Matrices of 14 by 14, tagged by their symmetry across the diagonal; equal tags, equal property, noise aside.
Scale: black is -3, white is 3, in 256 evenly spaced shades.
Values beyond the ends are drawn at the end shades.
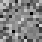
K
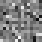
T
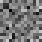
K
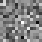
K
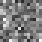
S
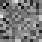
K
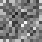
K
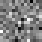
T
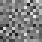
T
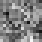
T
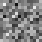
K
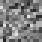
S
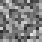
K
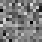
S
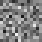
S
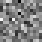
T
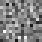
S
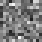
S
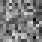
S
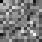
K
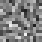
T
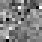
T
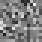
T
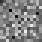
K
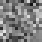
T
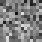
S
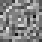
K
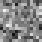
S
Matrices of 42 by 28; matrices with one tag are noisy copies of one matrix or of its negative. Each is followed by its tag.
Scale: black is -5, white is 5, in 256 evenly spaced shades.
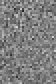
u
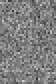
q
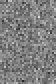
q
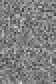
u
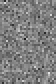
q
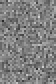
q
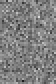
q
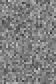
q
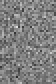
u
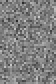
q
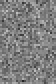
q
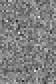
q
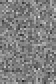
q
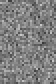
q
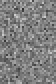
u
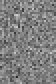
u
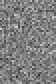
u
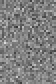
u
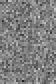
q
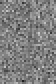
q
